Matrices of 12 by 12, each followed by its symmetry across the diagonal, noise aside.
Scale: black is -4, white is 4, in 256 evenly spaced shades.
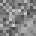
symmetric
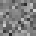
antisymmetric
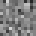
neither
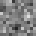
antisymmetric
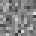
neither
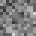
symmetric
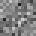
symmetric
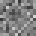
symmetric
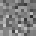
antisymmetric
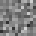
antisymmetric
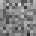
neither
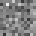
neither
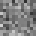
antisymmetric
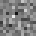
antisymmetric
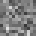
neither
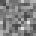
symmetric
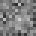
symmetric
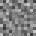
antisymmetric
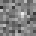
neither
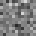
neither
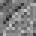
symmetric
